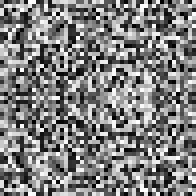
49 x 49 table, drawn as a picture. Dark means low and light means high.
Mirror symmetry: top to bottom. Histogram: flat. Grain: fine. Seam: none. Stripes: none.
